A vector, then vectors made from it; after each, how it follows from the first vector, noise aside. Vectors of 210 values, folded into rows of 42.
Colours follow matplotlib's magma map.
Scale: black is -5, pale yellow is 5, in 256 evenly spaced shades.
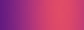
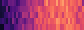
scaled up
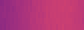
shrunk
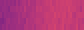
shrunk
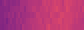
shrunk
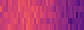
reversed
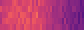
reversed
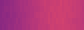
shrunk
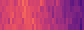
reversed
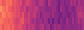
negated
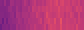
shrunk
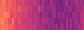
negated
